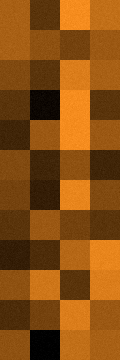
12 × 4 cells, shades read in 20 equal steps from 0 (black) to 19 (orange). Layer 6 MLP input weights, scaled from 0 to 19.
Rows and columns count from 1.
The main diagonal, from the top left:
13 11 17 7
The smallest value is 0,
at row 12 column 2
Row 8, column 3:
9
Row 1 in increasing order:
7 13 15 19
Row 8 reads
7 12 9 7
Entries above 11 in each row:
3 2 2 1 3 0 1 1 2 2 2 2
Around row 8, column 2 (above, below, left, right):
4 6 7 9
